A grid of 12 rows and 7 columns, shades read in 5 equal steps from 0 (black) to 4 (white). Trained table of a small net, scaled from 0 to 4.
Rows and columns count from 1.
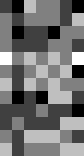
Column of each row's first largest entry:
3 7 1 1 1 4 1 5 4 6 3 1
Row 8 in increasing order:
0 0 1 1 2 3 3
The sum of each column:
25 11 23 21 24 25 20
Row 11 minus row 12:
-1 0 1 1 1 -1 -2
